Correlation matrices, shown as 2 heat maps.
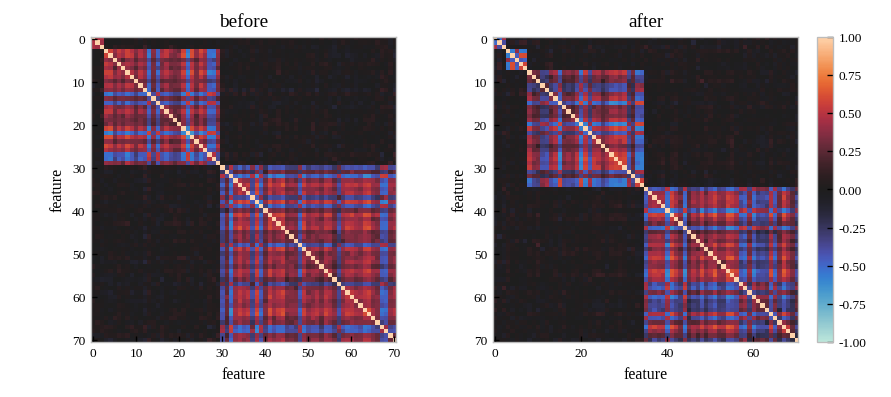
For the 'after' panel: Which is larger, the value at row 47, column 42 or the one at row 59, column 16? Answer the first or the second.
the first
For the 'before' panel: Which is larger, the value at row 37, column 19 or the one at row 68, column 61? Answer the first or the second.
the first
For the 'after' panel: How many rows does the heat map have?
71
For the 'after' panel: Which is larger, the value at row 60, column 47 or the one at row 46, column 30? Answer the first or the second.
the second
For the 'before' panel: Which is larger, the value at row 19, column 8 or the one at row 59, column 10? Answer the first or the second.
the first
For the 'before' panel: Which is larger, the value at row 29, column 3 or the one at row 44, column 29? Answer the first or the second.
the first
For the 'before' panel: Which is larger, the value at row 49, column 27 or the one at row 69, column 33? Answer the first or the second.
the second
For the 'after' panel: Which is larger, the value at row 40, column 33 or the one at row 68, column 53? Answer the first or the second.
the second
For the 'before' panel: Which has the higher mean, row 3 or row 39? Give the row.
3
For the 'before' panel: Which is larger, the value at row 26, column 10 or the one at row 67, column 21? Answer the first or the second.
the first
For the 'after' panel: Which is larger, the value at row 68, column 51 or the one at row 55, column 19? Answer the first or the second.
the first
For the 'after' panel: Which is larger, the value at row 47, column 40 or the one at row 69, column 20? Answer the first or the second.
the second
